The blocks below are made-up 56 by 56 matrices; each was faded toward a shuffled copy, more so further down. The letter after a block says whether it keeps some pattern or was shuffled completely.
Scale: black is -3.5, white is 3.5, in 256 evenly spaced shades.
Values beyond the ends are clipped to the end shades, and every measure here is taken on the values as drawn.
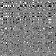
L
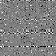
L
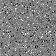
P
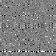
L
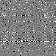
L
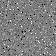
P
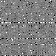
L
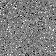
P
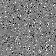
P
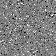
P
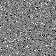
P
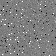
P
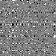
L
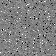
P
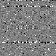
L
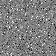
P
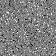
P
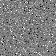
P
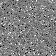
P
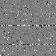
L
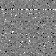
L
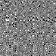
L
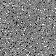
P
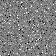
P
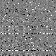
L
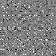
L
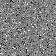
P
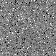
P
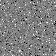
P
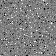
P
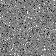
P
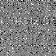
L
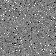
P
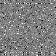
L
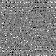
L
